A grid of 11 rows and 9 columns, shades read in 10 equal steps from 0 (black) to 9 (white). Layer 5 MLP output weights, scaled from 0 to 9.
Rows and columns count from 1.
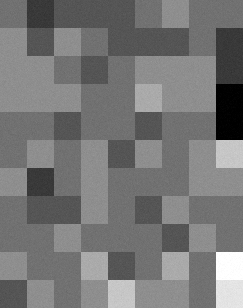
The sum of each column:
48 42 44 48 43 46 49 49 45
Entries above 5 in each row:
0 0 0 1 0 1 0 0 0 3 2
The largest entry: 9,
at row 10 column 9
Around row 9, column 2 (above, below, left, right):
3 4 4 5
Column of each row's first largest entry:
7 1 1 6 1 9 1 4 3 9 9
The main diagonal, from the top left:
4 3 4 4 4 5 4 4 4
